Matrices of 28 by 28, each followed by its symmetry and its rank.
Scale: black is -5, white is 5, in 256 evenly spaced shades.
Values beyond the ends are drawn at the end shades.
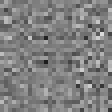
neither, rank five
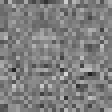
neither, rank five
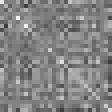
symmetric, rank five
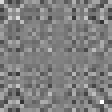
symmetric, rank three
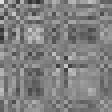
symmetric, rank three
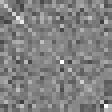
symmetric, rank five
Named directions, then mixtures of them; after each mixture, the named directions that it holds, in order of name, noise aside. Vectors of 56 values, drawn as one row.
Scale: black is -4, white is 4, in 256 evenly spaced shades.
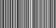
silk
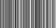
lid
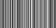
lid, silk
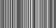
lid, silk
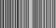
lid, silk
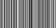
silk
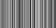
lid, silk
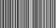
lid, silk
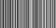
lid, silk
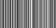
silk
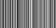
silk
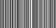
silk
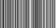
lid, silk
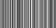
lid, silk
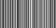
silk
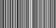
silk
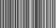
lid, silk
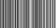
lid, silk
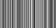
lid, silk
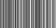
lid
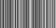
lid, silk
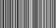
lid, silk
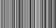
lid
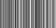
lid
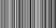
lid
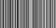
lid, silk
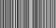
lid, silk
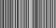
lid, silk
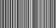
silk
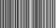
lid, silk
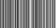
lid, silk
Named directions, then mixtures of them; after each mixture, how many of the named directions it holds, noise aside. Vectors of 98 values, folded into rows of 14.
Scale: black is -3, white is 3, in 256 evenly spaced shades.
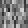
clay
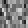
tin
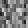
one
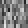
one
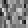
one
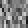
two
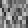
two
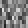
two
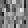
two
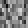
one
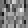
two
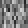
one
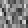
one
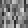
one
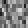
one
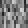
one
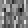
two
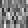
two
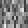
one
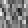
one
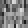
two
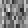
one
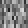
one
